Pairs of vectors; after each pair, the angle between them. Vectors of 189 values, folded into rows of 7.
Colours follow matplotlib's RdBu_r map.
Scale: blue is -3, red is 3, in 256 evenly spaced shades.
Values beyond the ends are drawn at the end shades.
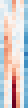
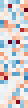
orthogonal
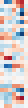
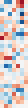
nearly parallel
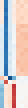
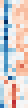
nearly parallel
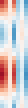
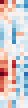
nearly parallel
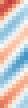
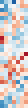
partly opposed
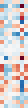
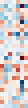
nearly parallel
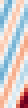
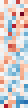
partly opposed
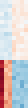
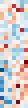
partly opposed
